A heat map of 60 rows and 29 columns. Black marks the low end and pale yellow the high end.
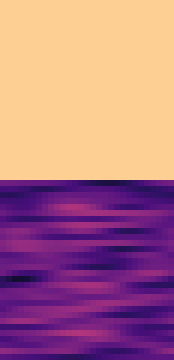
It is made of 2 by 1 panels. Panel 1,1: very high, flat. Panel 2,1: low, streaked across.
